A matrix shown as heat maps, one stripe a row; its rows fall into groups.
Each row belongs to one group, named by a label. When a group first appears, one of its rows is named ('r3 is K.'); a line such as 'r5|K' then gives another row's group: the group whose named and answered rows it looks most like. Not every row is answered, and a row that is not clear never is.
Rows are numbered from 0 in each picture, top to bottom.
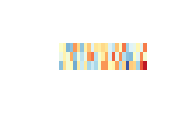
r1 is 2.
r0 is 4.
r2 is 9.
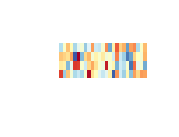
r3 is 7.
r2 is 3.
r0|9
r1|7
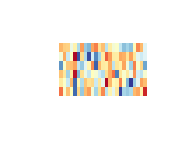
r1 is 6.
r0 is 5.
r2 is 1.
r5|7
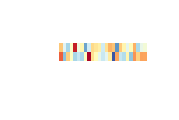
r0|3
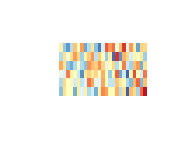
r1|1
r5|9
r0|6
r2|4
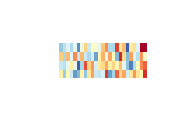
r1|6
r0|9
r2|2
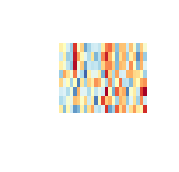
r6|6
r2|6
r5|9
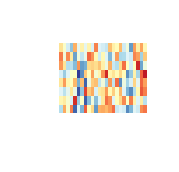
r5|2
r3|2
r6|6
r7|2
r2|4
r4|5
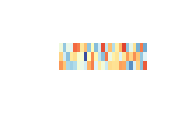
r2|4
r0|6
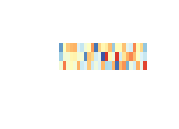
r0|1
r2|4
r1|1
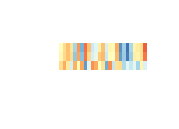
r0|7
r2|5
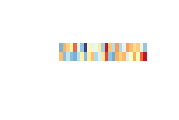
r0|1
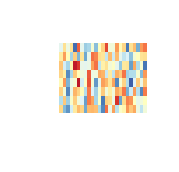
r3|4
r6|1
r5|4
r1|5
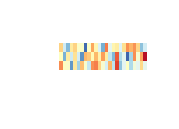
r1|7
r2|5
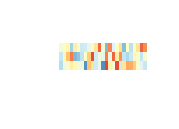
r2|1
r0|5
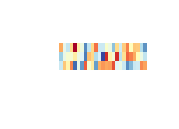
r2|2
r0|3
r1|1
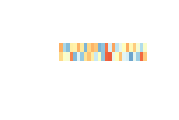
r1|2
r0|3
